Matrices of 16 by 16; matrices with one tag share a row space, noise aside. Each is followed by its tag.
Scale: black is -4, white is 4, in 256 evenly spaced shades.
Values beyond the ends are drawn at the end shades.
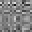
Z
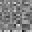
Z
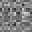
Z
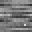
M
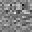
Z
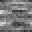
M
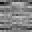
M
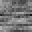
M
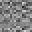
Z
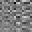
Z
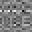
Z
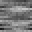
M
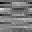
M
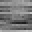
M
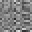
Z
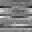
M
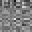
Z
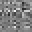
Z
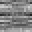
M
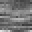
M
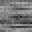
M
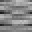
M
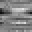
M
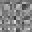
Z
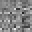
Z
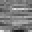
M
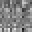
Z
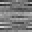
M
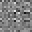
Z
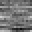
M
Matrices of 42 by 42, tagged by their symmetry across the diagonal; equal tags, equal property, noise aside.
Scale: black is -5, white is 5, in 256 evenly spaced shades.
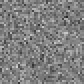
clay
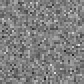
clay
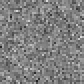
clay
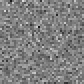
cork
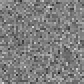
cork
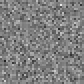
clay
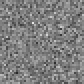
cork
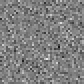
clay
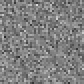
clay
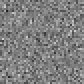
cork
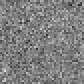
clay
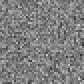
cork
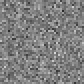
cork
